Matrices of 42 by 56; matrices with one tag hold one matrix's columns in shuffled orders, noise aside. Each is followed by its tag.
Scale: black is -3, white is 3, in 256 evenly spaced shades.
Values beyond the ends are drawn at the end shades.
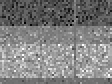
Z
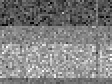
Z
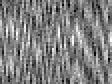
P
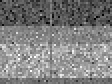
Z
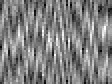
P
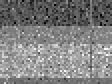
Z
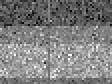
Z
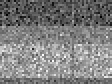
Z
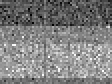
Z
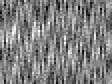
P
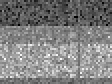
Z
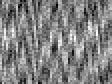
P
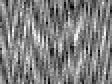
P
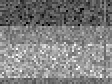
Z
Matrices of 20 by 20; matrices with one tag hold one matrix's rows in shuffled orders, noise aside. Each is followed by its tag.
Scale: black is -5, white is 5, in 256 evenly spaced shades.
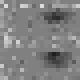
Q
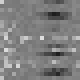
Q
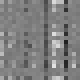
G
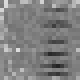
Q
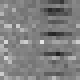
Q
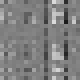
G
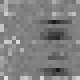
Q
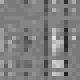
G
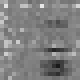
Q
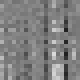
G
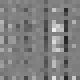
G
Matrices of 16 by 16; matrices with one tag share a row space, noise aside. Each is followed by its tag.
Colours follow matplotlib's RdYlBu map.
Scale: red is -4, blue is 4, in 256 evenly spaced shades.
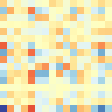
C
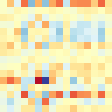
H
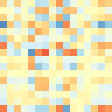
C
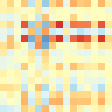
H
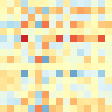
H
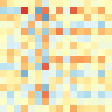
H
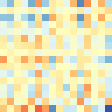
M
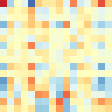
C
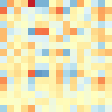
C
